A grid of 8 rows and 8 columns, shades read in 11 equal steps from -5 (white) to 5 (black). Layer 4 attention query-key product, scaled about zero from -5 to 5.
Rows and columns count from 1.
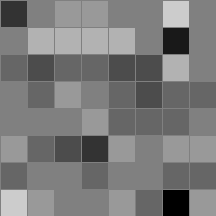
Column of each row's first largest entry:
1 7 2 6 5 4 1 7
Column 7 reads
-3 4 -2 1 1 -1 1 5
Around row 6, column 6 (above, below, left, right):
1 0 -1 -1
